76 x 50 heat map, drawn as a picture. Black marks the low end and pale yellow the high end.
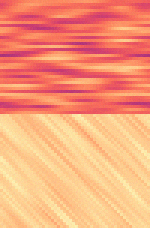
It is made of 2 by 1 panels. Panel 1,1: high, streaked across. Panel 2,1: very high, slanting down to the right, faint in contrast.
